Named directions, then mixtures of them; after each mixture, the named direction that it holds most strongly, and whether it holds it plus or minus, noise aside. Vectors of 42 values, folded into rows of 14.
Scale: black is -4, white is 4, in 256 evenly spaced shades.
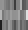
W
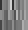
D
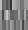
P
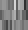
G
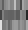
W, minus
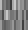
P, plus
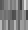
W, minus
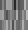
G, minus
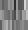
G, minus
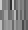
D, minus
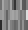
W, plus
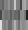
W, minus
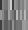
D, plus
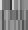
P, plus
